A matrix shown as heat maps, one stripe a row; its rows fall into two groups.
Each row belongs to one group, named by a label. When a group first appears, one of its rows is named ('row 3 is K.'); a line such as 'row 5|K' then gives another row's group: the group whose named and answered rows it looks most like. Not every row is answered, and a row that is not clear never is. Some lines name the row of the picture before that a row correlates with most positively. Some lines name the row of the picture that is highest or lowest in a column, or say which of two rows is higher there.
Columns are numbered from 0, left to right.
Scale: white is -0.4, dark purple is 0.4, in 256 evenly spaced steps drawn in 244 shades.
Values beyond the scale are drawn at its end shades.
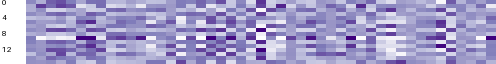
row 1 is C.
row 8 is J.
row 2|J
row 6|J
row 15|C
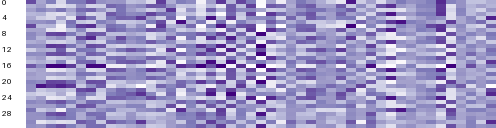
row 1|J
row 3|J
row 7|J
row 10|J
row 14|J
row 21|C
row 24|J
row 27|C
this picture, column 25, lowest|6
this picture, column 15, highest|5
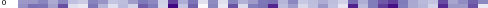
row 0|C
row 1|C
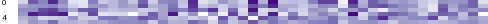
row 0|C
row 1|C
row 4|J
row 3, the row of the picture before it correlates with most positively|1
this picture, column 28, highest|4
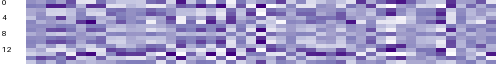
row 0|C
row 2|J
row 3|J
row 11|C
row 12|J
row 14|C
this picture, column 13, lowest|13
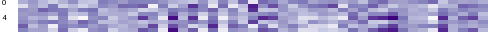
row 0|J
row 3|C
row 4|C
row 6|C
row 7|C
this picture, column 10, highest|1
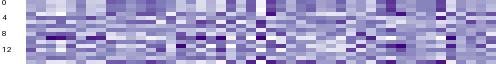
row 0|J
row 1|J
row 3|C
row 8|C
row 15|J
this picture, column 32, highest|12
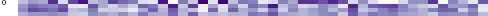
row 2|C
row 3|C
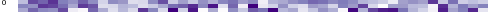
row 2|C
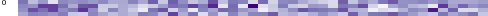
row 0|C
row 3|C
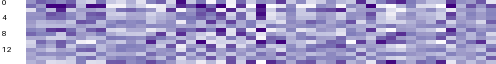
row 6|J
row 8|C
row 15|J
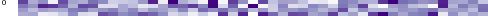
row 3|J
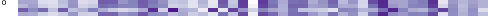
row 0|J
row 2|C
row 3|J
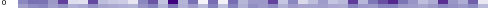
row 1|C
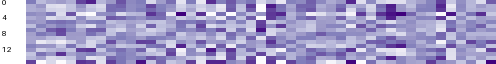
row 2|J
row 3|C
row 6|C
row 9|J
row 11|C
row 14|J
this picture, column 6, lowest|3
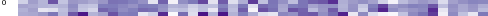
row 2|J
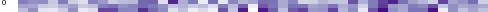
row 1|J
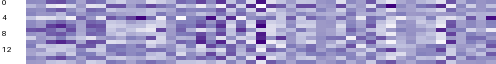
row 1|J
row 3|C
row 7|C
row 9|C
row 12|J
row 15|J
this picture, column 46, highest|4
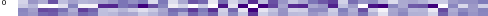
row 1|J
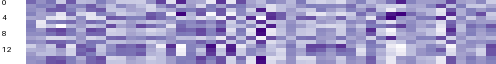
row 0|C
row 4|J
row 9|J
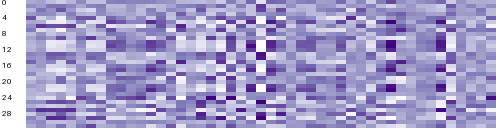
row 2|C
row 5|J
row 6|C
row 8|J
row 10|J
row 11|J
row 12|J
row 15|C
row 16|J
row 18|C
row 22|J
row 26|C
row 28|C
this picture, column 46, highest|24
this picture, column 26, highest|24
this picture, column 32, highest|4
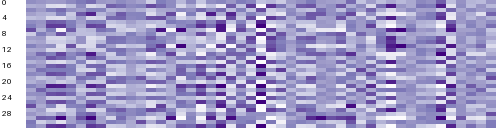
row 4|J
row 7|C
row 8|C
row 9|J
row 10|J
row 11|C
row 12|J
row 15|J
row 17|C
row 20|J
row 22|C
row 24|J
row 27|J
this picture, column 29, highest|29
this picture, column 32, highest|26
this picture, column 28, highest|29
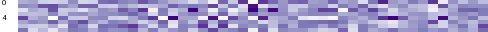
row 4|C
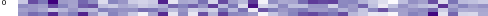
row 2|J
